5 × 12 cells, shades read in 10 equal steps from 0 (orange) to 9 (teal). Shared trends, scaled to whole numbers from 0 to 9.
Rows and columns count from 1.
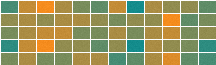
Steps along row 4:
down down up same up down up down up up up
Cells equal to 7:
3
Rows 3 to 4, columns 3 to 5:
2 2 5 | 0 4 4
